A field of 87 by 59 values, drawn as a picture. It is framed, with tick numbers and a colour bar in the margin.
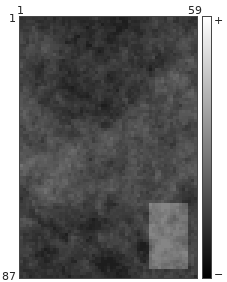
Odd patch: higher, in the bottom right. Ninth with the highest average: bottom right. Stripes: none. Mirror symmetry: none. Roughest part: bottom right.
